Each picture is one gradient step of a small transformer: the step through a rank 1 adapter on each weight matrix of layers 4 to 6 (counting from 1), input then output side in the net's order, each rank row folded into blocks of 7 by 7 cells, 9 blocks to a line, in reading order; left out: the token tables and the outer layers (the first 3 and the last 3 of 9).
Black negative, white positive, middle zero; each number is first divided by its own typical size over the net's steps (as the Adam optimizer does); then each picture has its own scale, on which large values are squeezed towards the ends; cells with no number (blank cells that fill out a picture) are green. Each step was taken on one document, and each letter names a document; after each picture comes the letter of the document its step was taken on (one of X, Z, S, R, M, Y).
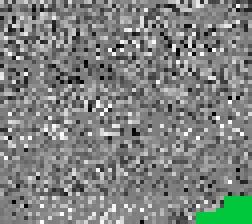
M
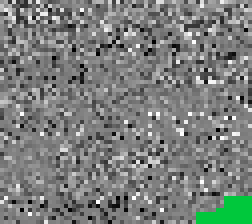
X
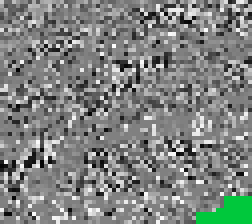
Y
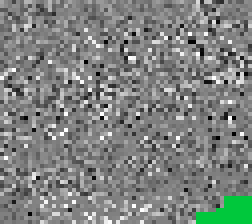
M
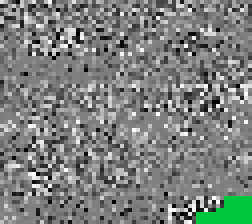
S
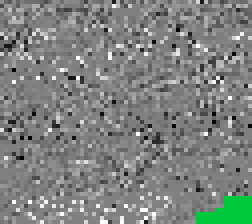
M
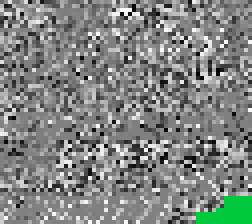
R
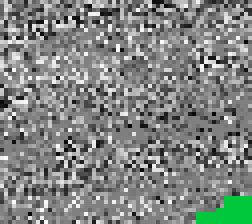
R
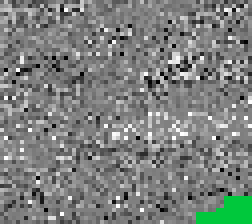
X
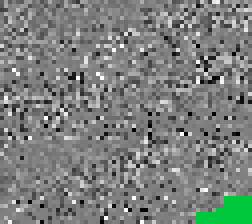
X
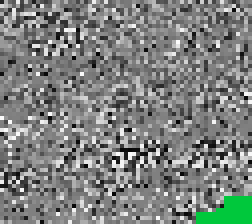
S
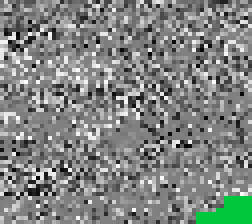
R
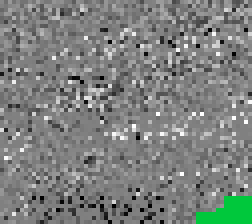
X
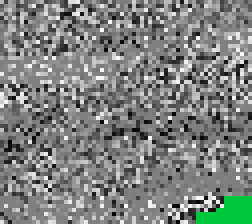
S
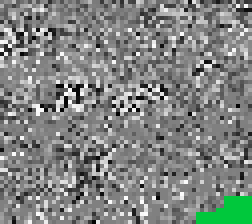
R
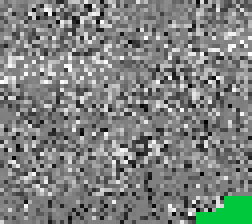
S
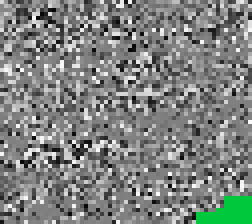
Y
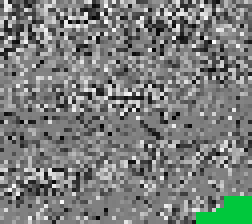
R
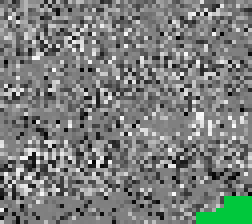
Y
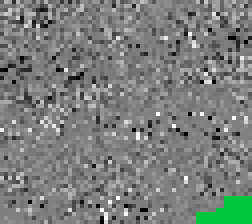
X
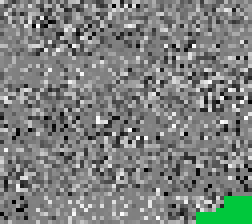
S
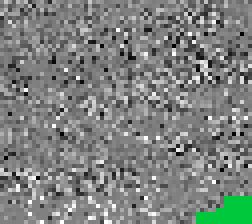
M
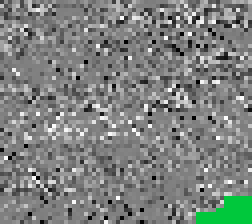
M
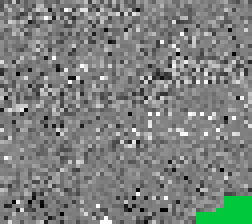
X
